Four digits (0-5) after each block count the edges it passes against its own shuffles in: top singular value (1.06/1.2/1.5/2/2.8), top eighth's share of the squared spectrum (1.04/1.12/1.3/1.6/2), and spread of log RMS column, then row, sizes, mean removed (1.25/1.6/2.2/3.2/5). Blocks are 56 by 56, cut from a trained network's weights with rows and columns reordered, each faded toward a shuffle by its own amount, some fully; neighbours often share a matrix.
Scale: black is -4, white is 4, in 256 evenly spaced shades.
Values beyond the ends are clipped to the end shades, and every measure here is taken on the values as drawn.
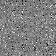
1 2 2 0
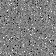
0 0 0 0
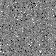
0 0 0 0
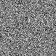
0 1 0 0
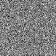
2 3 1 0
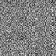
4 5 3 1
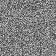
2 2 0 0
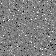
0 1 0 0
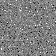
0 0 0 0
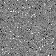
0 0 0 0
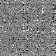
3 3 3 0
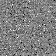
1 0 0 0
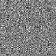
3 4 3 2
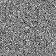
2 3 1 1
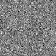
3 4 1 1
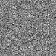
3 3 1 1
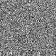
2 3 1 0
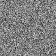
1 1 0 0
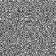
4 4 2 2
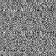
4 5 2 2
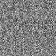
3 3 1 0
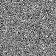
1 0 0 0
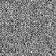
3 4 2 1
